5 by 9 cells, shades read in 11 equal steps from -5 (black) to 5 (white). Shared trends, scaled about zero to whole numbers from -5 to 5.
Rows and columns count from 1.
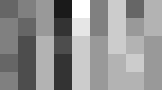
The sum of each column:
-2 -7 8 -15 18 3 13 7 7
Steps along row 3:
down up down up down up down down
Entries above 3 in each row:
1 1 0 0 0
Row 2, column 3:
1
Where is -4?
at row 1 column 4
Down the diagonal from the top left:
-1 -1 2 -3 3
